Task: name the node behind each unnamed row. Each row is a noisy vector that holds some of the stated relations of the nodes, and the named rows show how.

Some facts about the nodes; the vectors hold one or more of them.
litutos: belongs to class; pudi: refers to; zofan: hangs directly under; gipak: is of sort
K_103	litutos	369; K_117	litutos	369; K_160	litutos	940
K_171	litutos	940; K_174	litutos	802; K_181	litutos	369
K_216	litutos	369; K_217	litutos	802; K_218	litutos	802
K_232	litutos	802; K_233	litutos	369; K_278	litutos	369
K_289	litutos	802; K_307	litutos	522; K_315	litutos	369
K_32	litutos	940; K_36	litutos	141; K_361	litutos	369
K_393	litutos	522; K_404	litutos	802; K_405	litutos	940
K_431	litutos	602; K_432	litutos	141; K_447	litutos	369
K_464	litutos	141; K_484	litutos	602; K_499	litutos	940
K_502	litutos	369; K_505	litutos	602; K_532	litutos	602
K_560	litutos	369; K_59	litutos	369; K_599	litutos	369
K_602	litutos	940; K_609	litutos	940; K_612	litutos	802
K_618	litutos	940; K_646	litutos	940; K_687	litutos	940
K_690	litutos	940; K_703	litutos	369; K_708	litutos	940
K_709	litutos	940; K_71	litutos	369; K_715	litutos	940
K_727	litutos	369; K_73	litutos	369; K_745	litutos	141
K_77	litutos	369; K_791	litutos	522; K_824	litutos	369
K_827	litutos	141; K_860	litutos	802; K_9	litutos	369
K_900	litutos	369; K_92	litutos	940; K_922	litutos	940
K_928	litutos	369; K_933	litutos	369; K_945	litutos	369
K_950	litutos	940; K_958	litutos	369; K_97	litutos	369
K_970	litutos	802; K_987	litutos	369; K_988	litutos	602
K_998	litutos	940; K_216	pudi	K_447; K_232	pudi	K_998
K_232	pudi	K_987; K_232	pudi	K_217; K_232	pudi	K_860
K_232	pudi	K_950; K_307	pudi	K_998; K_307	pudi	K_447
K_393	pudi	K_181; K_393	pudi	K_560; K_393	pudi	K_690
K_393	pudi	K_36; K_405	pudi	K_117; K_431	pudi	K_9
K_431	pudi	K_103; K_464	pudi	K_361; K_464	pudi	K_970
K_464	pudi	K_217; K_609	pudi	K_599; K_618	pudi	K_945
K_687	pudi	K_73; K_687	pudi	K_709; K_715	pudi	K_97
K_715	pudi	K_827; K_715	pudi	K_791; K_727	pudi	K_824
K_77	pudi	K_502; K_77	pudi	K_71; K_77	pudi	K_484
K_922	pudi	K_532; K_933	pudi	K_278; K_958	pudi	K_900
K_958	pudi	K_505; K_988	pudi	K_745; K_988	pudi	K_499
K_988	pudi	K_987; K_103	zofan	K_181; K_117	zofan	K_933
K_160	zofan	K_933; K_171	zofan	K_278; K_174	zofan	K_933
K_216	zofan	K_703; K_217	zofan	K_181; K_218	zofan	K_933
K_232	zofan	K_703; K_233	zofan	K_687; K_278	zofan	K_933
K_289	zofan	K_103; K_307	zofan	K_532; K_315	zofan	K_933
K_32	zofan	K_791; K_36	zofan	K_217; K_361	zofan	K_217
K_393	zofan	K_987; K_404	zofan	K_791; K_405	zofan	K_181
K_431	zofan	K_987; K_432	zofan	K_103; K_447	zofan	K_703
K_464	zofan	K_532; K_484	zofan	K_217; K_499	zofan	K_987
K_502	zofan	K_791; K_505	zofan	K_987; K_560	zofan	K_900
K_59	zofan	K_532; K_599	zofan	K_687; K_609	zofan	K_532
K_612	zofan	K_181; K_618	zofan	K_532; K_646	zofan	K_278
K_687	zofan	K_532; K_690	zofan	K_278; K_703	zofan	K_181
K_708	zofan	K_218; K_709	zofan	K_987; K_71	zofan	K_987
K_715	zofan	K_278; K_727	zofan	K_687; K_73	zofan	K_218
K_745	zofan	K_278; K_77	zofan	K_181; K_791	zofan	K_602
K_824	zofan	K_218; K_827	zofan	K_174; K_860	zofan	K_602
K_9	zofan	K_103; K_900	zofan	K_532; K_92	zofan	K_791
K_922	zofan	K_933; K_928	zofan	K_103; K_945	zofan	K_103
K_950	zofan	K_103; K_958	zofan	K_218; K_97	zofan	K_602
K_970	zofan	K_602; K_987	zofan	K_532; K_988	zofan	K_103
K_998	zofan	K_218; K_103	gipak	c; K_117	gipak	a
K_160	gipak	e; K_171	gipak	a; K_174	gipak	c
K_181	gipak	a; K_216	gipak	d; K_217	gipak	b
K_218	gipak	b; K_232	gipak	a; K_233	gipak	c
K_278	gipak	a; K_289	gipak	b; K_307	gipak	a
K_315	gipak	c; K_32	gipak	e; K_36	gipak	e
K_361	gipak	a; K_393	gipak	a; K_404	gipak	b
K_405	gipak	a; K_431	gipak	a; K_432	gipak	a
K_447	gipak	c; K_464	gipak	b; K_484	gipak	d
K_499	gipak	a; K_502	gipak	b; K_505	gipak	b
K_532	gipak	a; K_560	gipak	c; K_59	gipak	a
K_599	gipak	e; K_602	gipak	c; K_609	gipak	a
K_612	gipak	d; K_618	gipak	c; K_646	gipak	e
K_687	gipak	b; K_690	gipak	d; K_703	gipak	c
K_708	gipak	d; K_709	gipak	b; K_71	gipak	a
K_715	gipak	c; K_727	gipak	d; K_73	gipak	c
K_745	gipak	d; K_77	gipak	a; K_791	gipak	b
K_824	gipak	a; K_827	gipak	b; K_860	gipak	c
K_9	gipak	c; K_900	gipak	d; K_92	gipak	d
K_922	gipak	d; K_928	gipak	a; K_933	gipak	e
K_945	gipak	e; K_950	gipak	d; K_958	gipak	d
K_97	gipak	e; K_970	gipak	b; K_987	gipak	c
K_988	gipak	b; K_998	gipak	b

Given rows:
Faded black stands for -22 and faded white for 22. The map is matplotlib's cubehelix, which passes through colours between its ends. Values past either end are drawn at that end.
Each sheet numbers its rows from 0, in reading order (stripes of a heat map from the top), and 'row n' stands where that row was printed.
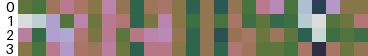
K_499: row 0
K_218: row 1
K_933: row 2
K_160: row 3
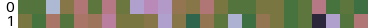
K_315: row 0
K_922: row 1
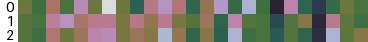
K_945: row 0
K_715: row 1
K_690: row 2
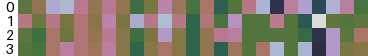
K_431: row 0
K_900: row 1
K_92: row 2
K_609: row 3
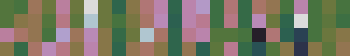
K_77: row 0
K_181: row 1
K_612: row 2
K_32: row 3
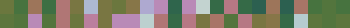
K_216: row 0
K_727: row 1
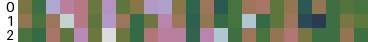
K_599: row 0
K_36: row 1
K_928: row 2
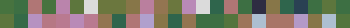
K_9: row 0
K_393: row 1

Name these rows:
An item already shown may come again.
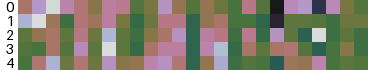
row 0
K_505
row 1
K_217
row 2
K_181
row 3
K_928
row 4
K_502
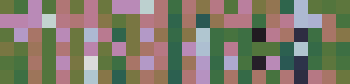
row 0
K_727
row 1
K_532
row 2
K_289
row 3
K_703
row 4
K_945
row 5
K_405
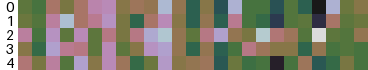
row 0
K_690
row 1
K_646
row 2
K_958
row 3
K_599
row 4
K_860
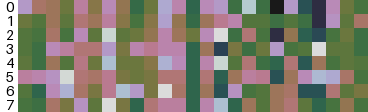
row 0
K_484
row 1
K_92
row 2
K_9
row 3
K_278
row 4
K_216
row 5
K_532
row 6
K_745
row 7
K_928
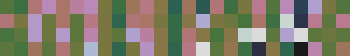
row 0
K_171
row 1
K_998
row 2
K_824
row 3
K_950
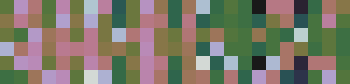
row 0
K_289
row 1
K_232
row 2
K_987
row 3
K_174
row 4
K_988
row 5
K_432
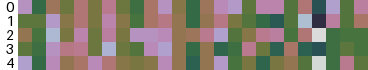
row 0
K_708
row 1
K_709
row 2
K_73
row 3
K_97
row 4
K_791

